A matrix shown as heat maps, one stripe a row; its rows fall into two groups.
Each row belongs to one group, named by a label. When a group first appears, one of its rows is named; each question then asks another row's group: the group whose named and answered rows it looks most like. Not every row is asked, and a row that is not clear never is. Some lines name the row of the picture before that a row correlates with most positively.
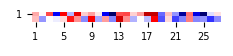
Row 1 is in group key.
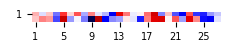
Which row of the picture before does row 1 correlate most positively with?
1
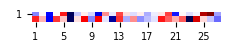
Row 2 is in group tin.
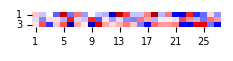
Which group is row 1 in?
key
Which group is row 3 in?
tin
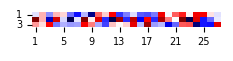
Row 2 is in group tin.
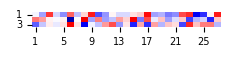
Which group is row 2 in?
tin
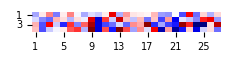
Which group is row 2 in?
key
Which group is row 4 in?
key
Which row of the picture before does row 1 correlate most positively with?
3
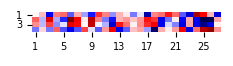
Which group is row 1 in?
tin
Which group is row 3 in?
key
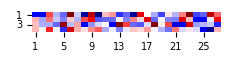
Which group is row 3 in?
key
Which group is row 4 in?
key
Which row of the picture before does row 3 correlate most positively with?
3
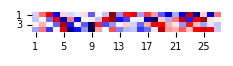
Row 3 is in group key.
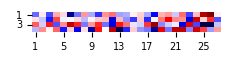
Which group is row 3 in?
key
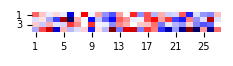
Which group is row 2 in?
key
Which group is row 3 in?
key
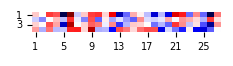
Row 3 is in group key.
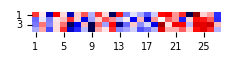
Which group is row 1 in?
tin
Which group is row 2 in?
tin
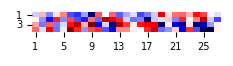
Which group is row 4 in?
key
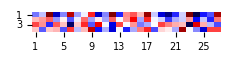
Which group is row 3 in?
tin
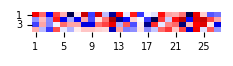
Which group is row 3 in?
tin
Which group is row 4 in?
tin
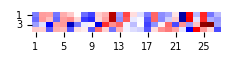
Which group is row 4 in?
tin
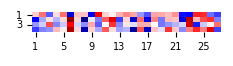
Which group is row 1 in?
tin
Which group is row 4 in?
tin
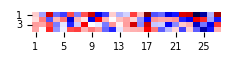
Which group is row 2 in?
tin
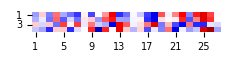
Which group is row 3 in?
key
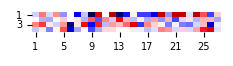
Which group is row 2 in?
key
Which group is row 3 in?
tin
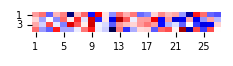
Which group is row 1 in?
tin
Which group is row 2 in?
key
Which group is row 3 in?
key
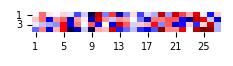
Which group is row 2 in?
tin
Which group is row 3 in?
key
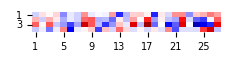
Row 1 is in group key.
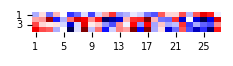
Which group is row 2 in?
key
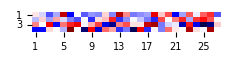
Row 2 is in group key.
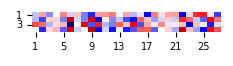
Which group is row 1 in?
tin
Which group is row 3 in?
tin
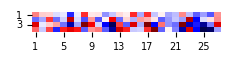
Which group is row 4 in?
key
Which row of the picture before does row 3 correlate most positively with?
3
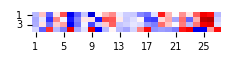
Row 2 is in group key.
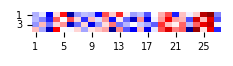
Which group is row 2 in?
tin
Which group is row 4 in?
tin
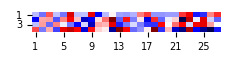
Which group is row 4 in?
key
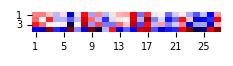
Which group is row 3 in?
tin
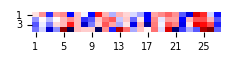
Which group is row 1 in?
tin
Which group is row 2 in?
tin
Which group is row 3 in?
tin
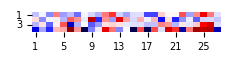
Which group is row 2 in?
key
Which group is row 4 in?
tin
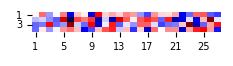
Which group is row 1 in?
tin
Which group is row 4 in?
tin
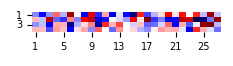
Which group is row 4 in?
tin
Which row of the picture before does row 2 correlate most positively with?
3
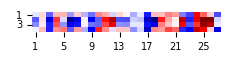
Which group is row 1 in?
tin
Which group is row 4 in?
tin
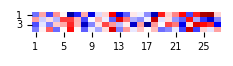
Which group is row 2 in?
key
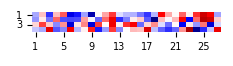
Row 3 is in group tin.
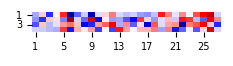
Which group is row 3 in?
tin
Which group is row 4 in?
key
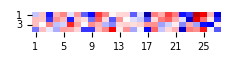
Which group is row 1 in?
tin
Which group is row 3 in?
key
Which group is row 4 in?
tin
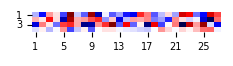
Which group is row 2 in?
key
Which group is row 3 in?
tin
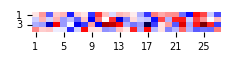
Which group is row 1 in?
tin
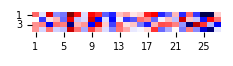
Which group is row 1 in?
key
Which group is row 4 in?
key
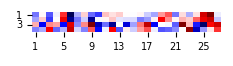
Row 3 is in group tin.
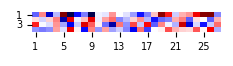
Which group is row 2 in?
key
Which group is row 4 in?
tin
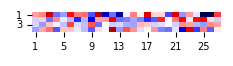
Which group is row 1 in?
key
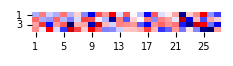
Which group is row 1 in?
tin
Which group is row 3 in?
tin
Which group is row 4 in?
key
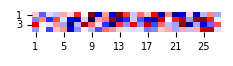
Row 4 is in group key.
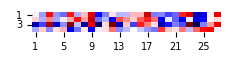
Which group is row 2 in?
key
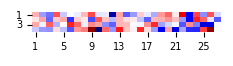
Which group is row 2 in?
tin
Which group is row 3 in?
key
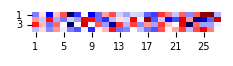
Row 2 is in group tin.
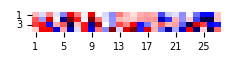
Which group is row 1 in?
key
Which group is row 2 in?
key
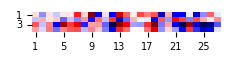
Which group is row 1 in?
key
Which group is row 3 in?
key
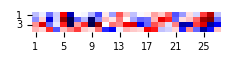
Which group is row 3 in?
tin
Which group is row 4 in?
key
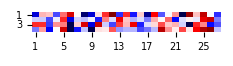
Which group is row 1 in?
tin
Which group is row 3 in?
tin
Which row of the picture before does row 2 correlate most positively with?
1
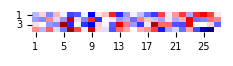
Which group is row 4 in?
key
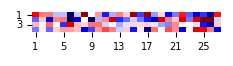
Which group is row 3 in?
key
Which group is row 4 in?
tin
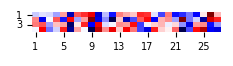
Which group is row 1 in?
key
